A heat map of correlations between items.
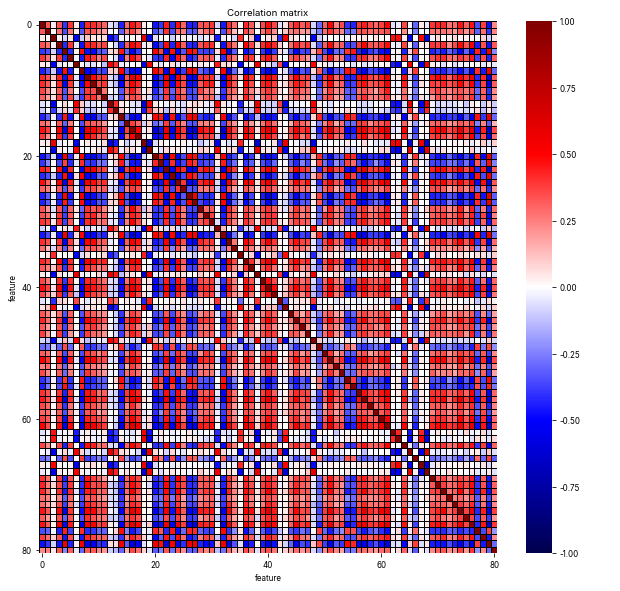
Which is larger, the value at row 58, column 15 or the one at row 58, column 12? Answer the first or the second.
the first
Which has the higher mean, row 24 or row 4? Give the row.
24
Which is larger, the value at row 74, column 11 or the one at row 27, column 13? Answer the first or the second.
the first
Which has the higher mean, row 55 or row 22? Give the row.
22
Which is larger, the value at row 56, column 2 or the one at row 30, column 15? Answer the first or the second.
the second
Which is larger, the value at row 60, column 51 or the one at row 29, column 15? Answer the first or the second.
the first
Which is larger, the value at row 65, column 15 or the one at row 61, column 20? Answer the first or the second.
the first
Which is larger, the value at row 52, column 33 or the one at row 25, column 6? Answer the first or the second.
the first
